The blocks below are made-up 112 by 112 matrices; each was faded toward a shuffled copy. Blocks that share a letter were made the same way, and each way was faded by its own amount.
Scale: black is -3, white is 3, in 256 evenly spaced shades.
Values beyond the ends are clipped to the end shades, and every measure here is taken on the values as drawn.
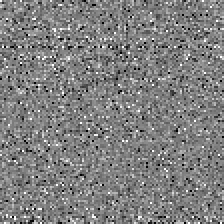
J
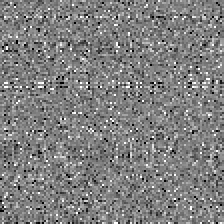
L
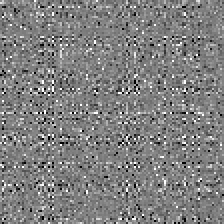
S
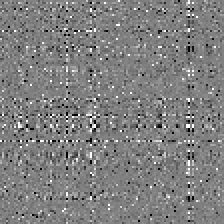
S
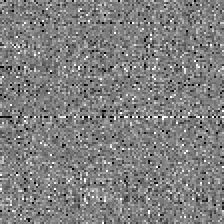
L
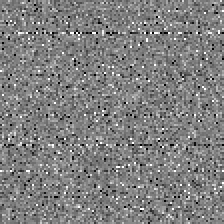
J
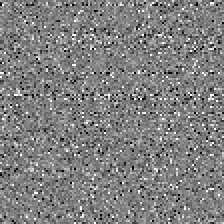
L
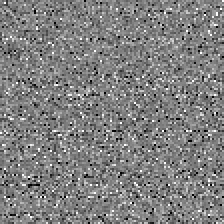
J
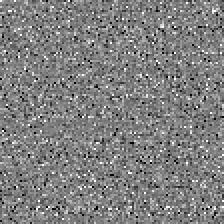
J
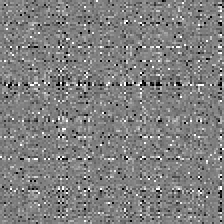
S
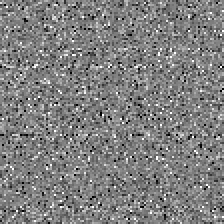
J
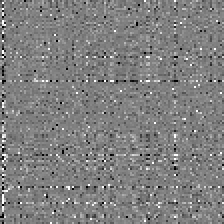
S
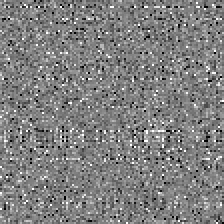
L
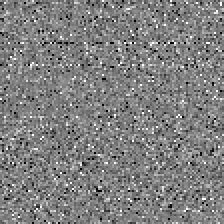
J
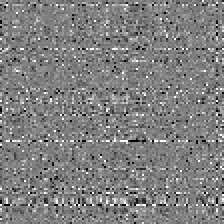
S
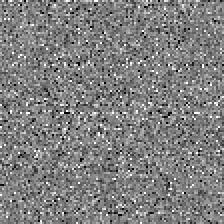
J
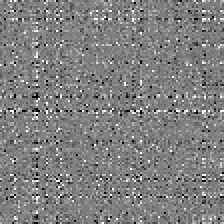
S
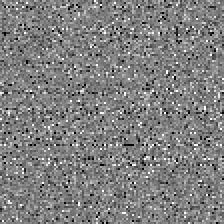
J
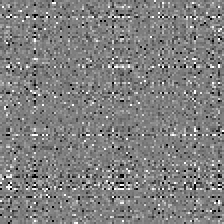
S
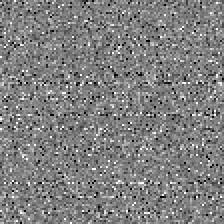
J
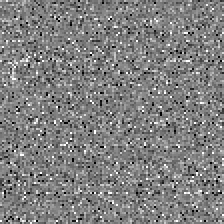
J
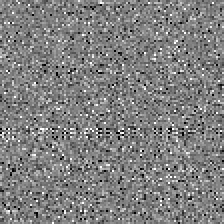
L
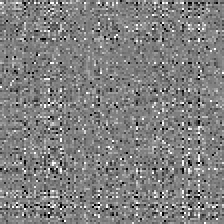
S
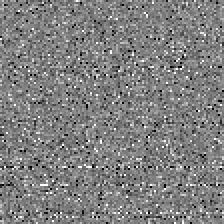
J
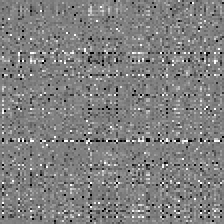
S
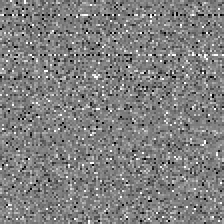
J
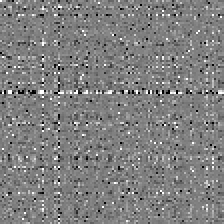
S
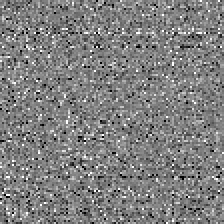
L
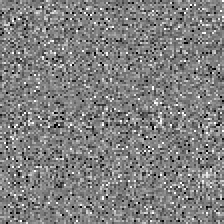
L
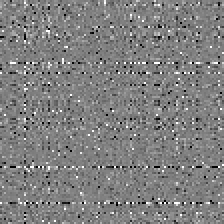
S
